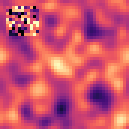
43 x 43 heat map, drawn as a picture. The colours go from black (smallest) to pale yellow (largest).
In the top left lies a patch that is rougher than the rest. The field is mottled with small blotches. The top left is the roughest part. Neither half mirrors the other.
